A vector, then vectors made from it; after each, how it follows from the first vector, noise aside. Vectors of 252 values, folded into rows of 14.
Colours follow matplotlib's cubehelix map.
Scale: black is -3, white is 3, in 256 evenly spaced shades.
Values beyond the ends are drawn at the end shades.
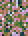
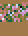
partly zeroed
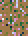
partly zeroed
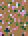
partly zeroed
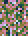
reversed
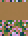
partly zeroed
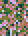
reversed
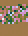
partly zeroed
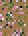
partly zeroed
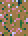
partly zeroed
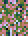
reversed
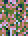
reversed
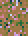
partly zeroed
